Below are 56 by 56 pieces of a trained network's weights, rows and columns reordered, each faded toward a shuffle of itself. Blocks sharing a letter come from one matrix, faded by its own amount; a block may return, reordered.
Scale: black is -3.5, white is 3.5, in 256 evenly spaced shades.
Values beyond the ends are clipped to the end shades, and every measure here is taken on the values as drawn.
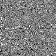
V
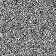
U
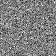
U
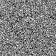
U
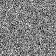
U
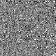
V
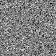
V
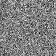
U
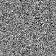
V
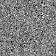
V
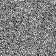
U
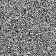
U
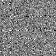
V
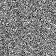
U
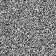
U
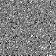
V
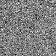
V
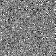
V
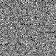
V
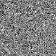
V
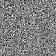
V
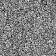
U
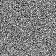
U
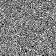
V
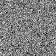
U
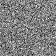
U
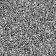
U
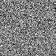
U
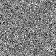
V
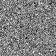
U
